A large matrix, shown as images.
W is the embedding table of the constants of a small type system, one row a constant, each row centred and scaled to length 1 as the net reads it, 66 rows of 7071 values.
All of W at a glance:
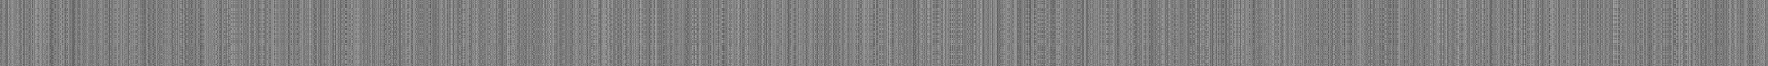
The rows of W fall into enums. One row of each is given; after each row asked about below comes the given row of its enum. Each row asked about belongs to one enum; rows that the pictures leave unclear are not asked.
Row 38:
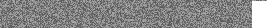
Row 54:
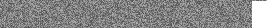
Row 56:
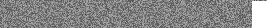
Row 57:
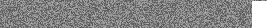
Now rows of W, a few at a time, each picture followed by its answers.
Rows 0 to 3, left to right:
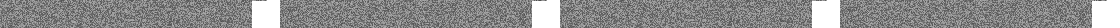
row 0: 38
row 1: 57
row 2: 38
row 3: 57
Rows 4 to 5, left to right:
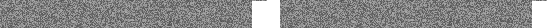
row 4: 38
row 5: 38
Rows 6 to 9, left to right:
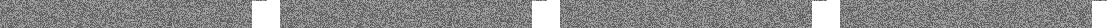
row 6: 38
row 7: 38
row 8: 56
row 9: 57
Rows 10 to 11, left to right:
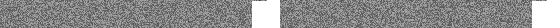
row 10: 57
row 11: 38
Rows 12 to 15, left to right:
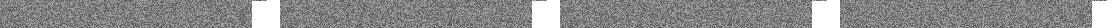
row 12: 57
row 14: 38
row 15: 56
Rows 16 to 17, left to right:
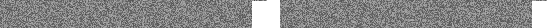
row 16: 56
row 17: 38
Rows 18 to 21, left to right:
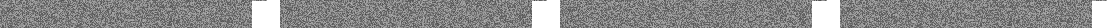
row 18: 38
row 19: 56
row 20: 57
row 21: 38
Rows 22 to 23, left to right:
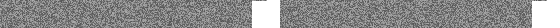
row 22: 38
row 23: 57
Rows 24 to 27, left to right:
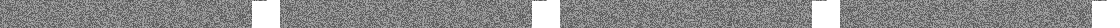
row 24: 56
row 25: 56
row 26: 38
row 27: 57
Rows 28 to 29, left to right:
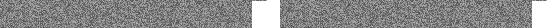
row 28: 54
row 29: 54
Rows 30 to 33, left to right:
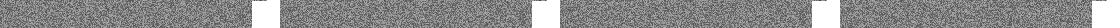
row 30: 56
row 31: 57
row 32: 57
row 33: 38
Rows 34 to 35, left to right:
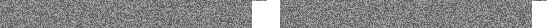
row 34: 38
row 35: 57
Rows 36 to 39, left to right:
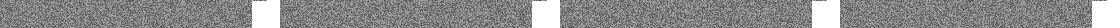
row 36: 56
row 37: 57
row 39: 56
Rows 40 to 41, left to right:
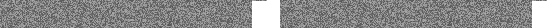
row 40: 38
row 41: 38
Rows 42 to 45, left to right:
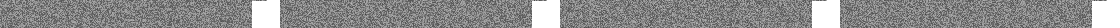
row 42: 38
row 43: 56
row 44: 54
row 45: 56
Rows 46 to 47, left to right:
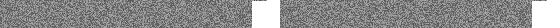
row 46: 56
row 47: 57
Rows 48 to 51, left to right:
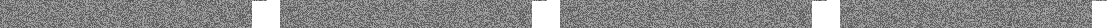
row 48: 56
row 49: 57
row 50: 57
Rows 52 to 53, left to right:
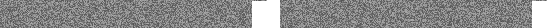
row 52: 57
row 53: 38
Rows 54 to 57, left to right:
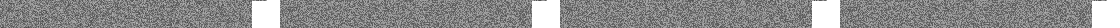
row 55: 57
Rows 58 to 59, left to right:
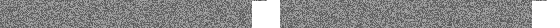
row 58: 57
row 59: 38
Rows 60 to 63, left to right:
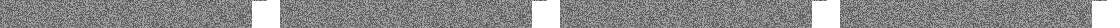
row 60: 56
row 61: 56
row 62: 56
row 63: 57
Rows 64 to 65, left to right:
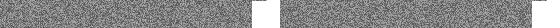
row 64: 54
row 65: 57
